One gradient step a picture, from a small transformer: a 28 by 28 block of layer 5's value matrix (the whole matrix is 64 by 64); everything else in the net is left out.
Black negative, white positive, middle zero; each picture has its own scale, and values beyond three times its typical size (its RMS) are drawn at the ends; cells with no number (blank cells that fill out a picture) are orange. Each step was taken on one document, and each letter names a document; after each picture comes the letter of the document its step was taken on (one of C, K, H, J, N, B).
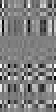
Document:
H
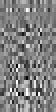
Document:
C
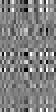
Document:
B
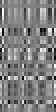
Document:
H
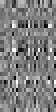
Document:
C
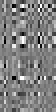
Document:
C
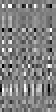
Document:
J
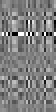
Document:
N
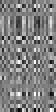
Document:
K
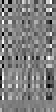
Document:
J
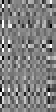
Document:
J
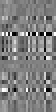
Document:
N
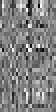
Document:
C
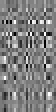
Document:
N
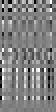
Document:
J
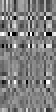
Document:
N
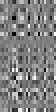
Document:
C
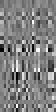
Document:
K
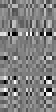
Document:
N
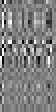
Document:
J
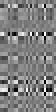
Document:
N
